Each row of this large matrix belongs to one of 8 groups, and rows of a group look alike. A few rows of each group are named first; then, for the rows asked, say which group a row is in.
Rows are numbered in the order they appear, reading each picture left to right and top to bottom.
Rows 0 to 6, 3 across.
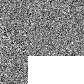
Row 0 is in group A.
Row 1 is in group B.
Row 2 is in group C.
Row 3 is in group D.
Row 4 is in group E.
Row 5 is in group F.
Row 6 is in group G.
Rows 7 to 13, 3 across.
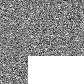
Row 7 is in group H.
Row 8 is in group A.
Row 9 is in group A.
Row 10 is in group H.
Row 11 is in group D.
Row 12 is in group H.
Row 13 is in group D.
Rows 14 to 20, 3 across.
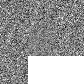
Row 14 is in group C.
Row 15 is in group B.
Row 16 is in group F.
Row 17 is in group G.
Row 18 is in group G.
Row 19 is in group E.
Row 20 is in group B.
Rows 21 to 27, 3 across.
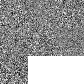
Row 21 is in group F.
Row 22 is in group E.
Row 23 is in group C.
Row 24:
B
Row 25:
G
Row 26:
A
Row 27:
C
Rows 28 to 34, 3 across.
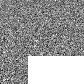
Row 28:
E
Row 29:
E
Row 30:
E
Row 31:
B
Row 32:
C
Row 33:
F
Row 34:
B
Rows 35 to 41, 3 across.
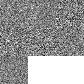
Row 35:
G
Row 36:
A
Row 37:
A
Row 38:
C
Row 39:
H
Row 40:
E
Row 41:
F
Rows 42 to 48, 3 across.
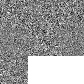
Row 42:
C
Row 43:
E
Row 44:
B
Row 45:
E
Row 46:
D
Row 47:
A
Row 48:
A
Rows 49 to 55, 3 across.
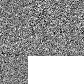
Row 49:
C
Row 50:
H
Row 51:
H
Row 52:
F
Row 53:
D
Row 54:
D
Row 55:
B
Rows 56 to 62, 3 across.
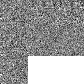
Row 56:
A
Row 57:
D
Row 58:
D
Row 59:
A
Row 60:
A
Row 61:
F
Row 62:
A
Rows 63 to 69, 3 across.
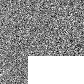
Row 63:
F
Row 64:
G
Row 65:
D
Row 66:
G
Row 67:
E
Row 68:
B
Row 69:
A
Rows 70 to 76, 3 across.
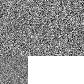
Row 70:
B
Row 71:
G
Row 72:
D
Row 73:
E
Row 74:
D
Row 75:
A
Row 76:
E
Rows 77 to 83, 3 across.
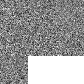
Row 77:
D
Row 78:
C
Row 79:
E
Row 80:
C
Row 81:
C
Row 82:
A
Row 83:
C
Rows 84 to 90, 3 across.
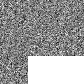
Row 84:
B
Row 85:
G
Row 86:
B
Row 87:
B
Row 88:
H
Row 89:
B
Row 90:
C
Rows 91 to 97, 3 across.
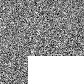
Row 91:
A
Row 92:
C
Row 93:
C
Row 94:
F
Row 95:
B
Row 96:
A
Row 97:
G
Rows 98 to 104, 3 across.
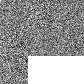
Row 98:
G
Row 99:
A
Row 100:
A
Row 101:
A
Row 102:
B
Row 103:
C
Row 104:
D
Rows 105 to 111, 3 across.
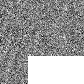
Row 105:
B
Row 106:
A
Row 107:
G
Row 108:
C
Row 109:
G
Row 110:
D
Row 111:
G
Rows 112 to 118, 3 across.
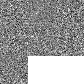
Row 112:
H
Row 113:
A
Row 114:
C
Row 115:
D
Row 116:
D
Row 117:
H
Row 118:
E
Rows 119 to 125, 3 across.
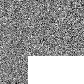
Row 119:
H
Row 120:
A
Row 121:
D
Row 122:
A
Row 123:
D
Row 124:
H
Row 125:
F
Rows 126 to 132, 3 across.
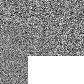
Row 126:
D
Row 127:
H
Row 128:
B
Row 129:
D
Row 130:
G
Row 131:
G
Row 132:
E
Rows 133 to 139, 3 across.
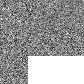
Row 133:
D
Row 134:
B
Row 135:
E
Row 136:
B
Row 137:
E
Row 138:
H
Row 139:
E
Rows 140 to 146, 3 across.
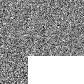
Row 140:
B
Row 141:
A
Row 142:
F
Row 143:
G
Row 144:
G
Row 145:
C
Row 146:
E
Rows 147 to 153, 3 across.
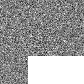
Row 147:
C
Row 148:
F
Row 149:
A
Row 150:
H
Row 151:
H
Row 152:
C
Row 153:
D
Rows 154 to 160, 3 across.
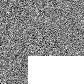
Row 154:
C
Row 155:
D
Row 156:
H
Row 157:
B
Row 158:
H
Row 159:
E
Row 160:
A
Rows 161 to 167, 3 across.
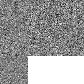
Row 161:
G
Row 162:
A
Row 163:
B
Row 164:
F
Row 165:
H
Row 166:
A
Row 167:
E
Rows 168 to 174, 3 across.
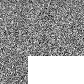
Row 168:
A
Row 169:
A
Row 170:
F
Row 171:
D
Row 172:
G
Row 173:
E
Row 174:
C
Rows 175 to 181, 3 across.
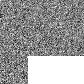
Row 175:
B
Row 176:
G
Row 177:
A
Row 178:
E
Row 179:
A
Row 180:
B
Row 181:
E
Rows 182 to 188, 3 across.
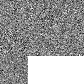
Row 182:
H
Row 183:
A
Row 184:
C
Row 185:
B
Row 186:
E
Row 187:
G
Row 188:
E
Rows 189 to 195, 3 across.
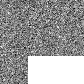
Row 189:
C
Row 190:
F
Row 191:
G
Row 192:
A
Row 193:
B
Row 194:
D
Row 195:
B
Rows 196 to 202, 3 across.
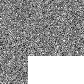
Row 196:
A
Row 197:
B
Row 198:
G
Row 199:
B
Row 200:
A
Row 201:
C
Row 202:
G
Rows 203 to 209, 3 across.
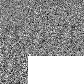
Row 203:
F
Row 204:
C
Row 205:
F
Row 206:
G
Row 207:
G
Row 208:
G
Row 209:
G
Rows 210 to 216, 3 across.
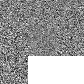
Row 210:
E
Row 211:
H
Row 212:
G
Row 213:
H
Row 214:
A
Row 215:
H
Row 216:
D
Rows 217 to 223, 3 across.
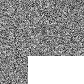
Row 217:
H
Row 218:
D
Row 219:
C
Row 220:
H
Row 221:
D
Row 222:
H
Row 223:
E
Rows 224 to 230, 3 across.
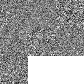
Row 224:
C
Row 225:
E
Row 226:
G
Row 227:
G
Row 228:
G
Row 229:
E
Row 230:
F
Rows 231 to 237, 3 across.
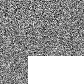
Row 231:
H
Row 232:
H
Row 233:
B
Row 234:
D
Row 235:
H
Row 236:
H
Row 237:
D
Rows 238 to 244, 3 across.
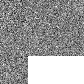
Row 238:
A
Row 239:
C
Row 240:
G
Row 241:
E
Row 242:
D
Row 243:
A
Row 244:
D
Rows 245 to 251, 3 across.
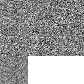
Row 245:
H
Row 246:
A
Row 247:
F
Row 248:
F
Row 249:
D
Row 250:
D
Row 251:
H
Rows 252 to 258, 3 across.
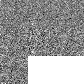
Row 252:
G
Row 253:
B
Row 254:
B
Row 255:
G
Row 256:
B
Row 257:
G
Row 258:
G
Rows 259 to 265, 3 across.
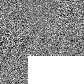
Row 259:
A
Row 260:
E
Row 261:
H
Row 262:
B
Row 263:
G
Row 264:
B
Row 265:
F
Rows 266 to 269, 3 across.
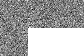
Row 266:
E
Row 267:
A
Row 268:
E
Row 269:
G
